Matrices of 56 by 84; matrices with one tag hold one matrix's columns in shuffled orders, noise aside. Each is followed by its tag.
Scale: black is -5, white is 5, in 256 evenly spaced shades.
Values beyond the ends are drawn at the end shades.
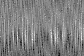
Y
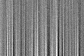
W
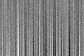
W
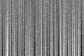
W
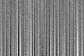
W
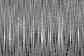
Y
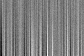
W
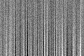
W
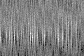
Y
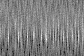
Y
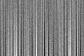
W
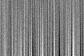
W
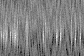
Y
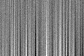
W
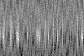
Y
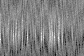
Y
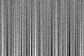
W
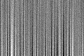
W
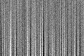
W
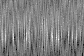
Y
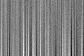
W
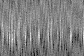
Y
